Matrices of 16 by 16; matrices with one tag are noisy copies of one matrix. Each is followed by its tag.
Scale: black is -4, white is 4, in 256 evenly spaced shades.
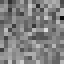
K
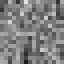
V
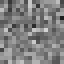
K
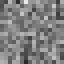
V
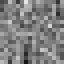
V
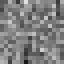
V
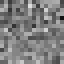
K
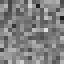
K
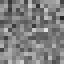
K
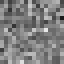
K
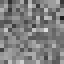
K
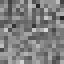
K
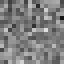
K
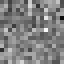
K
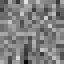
V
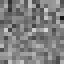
K
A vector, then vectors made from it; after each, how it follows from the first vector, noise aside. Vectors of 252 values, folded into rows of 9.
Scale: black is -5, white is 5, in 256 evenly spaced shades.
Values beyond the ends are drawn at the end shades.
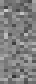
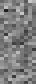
sign-scrambled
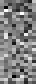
scaled up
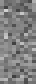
copied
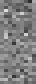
copied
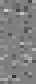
partly zeroed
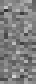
negated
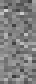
copied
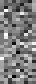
scaled up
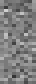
copied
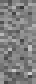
reversed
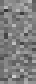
negated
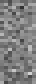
reversed
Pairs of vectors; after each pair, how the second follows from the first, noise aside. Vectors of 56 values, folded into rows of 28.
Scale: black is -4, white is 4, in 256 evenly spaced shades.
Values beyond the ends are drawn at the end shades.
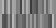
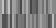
copied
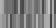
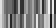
scaled up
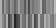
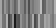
copied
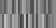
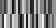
scaled up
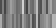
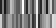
scaled up
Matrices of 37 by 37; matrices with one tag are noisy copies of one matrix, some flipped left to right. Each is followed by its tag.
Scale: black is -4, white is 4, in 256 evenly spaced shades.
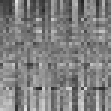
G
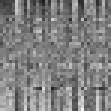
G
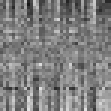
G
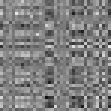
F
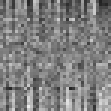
G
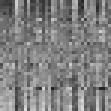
G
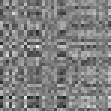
F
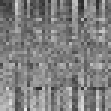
G
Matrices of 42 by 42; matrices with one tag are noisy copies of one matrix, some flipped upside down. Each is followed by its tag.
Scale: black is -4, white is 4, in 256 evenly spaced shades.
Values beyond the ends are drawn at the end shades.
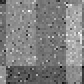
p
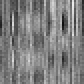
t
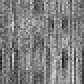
t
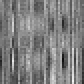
t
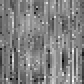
t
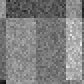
p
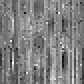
t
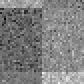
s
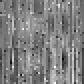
t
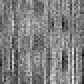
t
